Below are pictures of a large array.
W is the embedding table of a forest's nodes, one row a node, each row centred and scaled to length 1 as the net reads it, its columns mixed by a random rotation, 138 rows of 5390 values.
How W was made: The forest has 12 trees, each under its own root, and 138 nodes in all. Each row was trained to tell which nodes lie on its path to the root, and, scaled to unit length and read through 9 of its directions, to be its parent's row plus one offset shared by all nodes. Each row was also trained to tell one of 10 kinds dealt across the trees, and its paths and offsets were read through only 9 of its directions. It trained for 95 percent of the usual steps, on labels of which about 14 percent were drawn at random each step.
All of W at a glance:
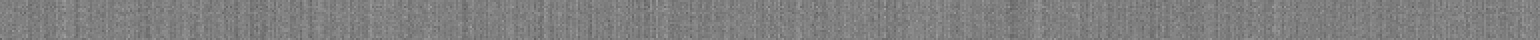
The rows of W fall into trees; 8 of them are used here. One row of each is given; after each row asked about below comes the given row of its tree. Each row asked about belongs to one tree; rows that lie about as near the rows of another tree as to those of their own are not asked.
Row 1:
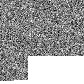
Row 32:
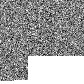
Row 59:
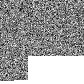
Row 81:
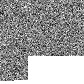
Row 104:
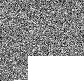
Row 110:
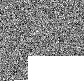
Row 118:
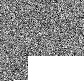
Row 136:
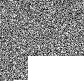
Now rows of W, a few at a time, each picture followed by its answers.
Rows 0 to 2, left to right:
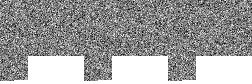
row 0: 59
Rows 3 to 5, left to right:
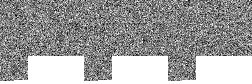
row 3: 1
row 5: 1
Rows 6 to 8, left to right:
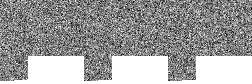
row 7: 1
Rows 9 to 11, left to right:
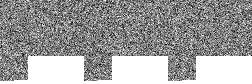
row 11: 59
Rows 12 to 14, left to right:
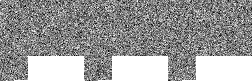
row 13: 81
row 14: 110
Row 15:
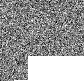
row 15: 110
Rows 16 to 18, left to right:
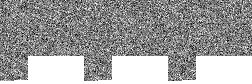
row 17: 110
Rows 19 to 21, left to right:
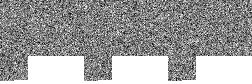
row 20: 1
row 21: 136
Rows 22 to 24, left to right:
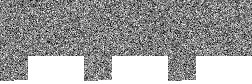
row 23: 104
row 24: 136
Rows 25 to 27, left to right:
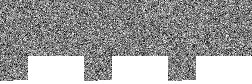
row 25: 59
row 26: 118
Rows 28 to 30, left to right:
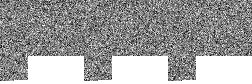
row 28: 110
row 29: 110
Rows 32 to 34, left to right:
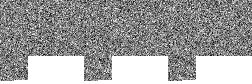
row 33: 1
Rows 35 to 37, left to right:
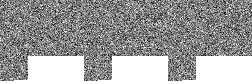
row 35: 81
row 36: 136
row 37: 136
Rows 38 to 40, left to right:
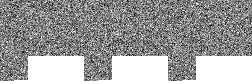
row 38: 1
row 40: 81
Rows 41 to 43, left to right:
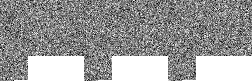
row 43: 81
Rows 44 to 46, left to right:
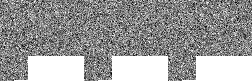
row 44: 110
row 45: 81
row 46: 136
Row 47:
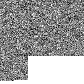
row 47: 136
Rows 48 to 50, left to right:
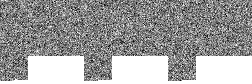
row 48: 81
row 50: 59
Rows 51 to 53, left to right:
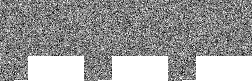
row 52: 118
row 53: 110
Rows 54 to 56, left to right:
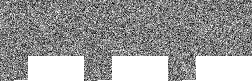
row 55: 136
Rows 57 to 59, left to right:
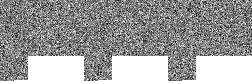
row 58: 110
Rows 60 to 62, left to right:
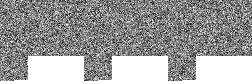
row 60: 110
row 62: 110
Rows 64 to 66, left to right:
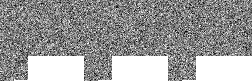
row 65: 1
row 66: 59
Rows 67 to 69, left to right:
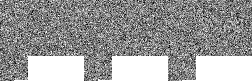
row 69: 110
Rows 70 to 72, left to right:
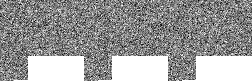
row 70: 118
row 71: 1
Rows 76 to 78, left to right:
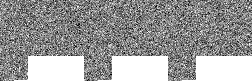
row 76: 104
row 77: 81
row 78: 1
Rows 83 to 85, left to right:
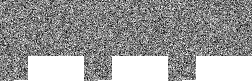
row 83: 59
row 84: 118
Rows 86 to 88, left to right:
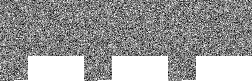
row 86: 1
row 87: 81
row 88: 118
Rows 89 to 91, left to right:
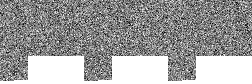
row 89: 1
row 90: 118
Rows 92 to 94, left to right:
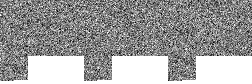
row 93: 118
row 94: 110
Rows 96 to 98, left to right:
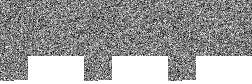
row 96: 118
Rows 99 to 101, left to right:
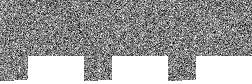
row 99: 104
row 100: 59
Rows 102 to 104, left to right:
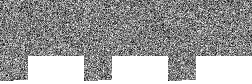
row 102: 59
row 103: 104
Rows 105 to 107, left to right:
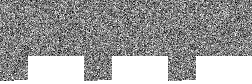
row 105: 110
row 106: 118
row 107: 136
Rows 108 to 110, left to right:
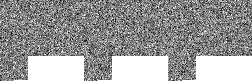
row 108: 136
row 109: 136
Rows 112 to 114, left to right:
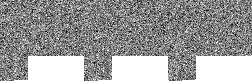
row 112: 59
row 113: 104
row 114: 81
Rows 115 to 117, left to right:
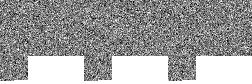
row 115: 81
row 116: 110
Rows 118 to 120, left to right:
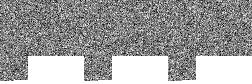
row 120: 1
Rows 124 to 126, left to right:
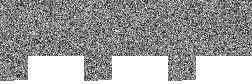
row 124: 110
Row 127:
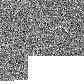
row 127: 110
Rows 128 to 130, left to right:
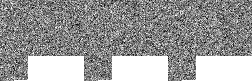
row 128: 110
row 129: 110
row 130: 1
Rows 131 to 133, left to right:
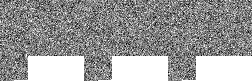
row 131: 1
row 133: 118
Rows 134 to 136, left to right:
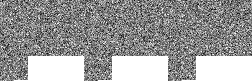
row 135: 59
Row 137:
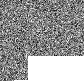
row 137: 1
